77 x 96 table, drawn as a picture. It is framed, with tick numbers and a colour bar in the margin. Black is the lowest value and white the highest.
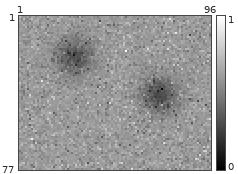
Average level on the scale: 60%. Odd rows or columns: none. Dips: two. Mirror symmetry: none. Slope: none.
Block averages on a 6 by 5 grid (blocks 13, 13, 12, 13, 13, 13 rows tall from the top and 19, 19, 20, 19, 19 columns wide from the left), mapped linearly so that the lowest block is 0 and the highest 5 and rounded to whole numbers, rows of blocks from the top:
5 4 5 5 5 | 4 0 5 5 5 | 5 3 5 2 4 | 5 5 5 1 4 | 5 5 5 5 5 | 5 5 5 5 5
